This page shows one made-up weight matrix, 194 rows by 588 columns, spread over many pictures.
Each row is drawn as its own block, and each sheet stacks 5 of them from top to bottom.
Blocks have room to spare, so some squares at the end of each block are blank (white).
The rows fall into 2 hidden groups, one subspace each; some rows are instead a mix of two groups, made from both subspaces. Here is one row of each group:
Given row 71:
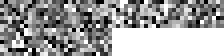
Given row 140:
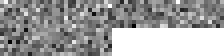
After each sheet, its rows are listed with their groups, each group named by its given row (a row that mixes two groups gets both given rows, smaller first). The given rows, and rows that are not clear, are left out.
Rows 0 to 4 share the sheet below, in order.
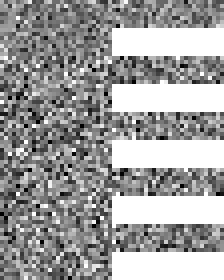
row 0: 71
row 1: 140
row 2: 140
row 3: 71
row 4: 71
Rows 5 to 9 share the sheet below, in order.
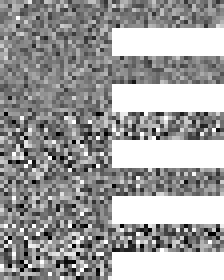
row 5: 71
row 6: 140
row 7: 71
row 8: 140
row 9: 140
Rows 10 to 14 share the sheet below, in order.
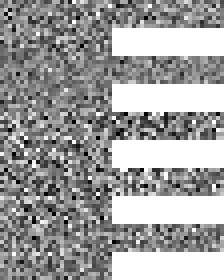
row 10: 140
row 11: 71 and 140
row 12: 71
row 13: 71 and 140
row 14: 140
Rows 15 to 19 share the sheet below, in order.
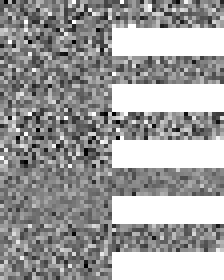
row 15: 140
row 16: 140
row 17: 71
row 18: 140
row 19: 71
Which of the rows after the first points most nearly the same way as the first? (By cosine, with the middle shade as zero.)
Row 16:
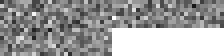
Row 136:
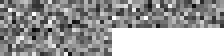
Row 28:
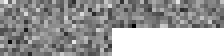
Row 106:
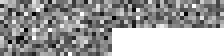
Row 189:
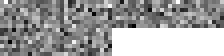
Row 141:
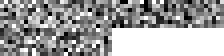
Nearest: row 136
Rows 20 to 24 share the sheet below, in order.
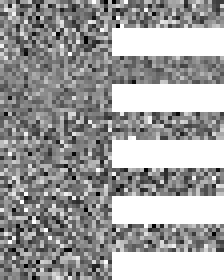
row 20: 71
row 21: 140
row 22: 140
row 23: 71
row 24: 71
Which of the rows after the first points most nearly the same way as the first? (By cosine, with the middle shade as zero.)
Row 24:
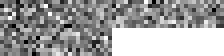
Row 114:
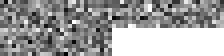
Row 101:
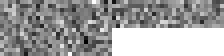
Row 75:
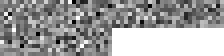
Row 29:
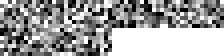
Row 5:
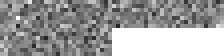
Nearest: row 101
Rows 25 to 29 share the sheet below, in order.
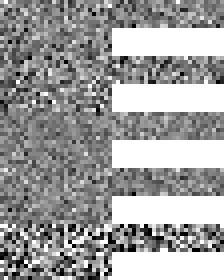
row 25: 140
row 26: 71
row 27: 71
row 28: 140
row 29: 140
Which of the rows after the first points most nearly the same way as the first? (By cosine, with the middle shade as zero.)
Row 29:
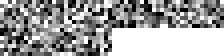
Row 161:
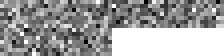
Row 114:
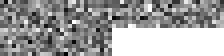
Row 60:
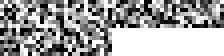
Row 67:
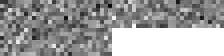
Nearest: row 60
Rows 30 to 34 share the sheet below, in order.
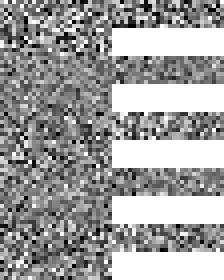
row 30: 140
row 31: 71
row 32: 71
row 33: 140
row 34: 140
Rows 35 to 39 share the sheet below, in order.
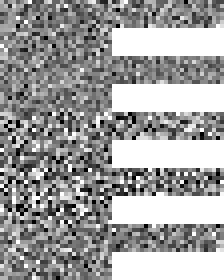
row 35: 71
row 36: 140
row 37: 140
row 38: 140
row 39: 71
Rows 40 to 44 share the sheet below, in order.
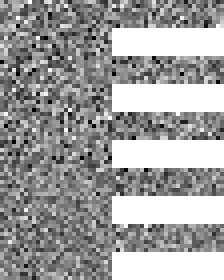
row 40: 71
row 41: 71 and 140
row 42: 140
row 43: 71
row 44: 71
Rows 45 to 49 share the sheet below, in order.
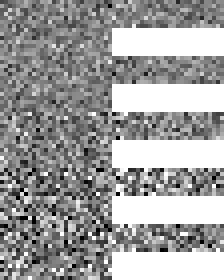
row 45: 140
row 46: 140
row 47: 71
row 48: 71
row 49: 140
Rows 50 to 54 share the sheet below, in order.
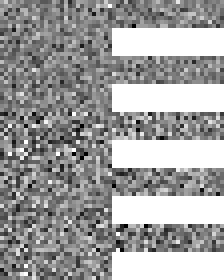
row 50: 140
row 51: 140
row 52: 140
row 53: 71 and 140
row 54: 71
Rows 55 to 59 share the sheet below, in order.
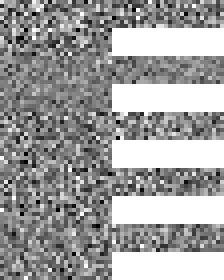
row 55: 140
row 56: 140
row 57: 71
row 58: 140
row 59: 71
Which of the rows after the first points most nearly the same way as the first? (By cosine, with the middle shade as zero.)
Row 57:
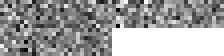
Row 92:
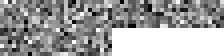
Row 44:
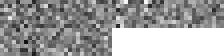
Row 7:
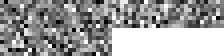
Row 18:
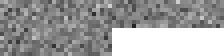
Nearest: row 44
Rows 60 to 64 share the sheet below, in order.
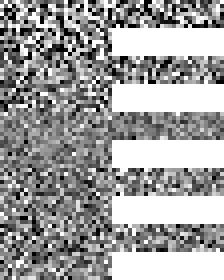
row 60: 71 and 140
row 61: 71
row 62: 140
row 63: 71
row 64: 140
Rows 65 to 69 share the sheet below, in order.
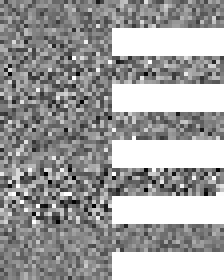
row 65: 71
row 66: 140
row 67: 140
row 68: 71
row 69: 71
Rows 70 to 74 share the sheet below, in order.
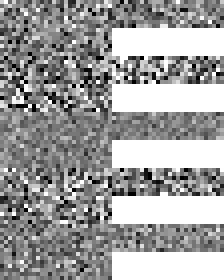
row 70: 140
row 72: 71
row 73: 140
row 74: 140
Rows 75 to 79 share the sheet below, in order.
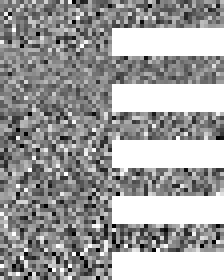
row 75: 140
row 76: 71
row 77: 71
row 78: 71
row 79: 71
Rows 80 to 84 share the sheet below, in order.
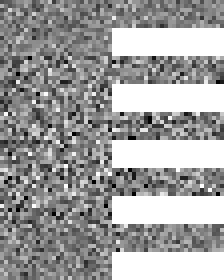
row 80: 140
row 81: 71
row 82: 140
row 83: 140
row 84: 71
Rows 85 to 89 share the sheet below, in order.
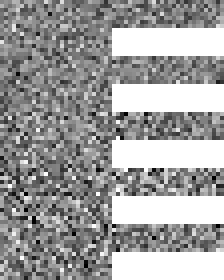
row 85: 71 and 140
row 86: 71
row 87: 71
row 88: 71
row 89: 71
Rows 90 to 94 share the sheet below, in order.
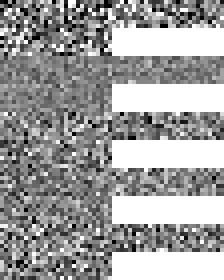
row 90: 140
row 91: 140
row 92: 140
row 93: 71
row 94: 140
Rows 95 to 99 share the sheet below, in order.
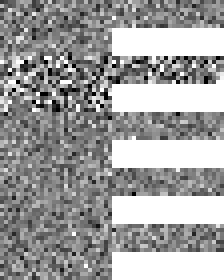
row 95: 140
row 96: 71
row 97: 140
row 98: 140
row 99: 71
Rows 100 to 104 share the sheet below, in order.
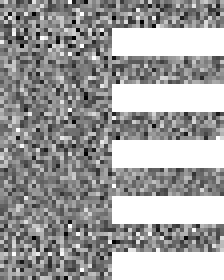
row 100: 71 and 140
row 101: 71
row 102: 71
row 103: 71 and 140
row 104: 140
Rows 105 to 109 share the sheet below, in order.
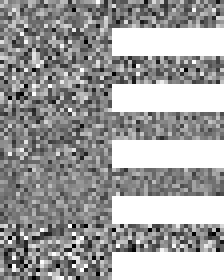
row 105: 71
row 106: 140
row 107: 140
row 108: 71
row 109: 71 and 140
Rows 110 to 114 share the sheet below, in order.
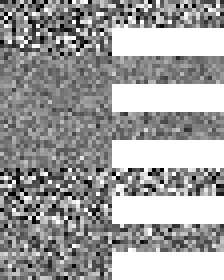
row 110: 140
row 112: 71 and 140
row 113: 71
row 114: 140
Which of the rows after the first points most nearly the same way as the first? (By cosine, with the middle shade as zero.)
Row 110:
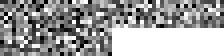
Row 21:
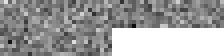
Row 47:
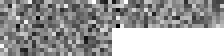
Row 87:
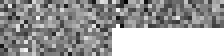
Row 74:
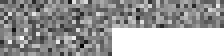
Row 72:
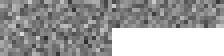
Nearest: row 74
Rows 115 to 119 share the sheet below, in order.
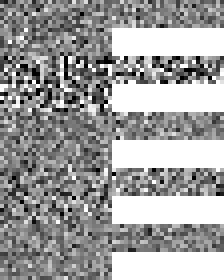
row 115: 140
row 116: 140
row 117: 71
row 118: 71
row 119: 140
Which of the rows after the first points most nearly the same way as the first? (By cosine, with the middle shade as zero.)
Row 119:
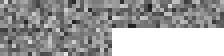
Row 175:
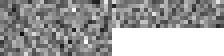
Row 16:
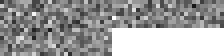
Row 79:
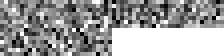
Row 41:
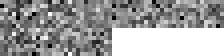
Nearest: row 16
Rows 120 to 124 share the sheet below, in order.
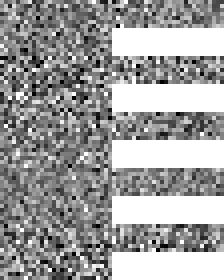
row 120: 71
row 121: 140
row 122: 71 and 140
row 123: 71
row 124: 71
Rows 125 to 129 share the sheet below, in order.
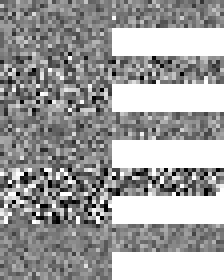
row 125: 71 and 140
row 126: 71 and 140
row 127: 71 and 140
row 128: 71
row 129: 71
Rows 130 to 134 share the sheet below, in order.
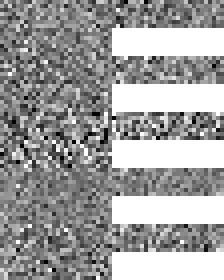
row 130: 71
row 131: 71
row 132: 71
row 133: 71
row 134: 71
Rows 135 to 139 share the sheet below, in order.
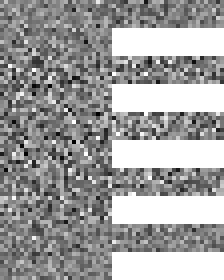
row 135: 71
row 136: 140
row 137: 71
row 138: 140
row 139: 140
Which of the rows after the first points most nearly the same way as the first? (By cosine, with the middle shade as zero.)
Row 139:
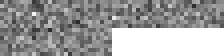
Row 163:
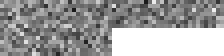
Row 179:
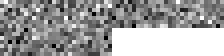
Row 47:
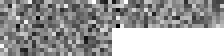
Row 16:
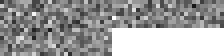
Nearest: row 16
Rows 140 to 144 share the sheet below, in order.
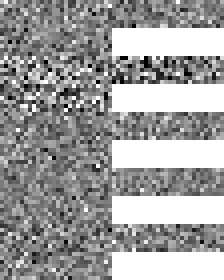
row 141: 71 and 140
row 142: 71
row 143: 71
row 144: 140
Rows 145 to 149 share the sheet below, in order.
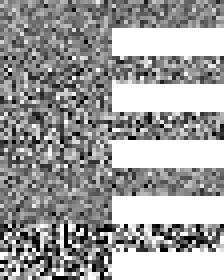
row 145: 71
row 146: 140
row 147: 140
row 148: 140
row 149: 140
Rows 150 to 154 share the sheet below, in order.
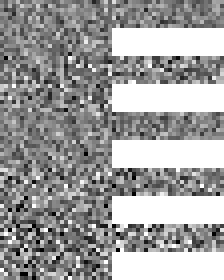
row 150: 71
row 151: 140
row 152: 71
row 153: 140
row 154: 71
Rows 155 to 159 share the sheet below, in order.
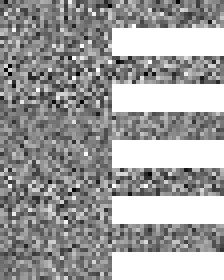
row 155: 140
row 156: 140
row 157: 71
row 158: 140
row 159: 71 and 140
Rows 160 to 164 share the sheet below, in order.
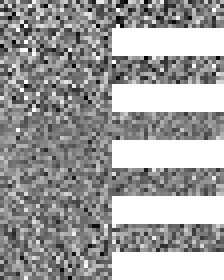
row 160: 71
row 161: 71
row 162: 71
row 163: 71
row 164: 71
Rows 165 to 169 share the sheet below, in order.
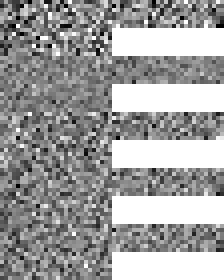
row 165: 71
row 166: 140
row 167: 71
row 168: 71
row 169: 71
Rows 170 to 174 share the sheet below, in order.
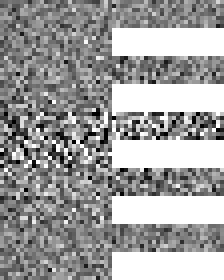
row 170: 71
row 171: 71
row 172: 71
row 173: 71 and 140
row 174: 71
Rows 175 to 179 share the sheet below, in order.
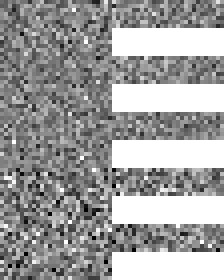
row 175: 71
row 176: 71
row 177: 140
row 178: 71
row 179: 140
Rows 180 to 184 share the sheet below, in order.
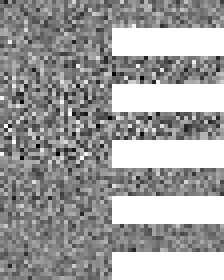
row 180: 140
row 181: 71 and 140
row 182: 140
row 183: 140
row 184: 140
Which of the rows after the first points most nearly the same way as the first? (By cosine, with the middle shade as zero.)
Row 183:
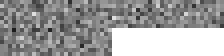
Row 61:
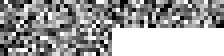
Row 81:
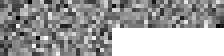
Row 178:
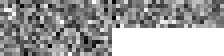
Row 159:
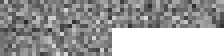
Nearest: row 159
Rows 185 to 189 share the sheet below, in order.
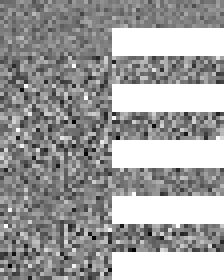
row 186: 71
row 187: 71
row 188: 140
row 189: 140
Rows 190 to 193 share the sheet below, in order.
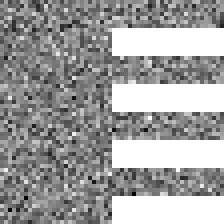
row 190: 71 and 140
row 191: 140
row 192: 140
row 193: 140
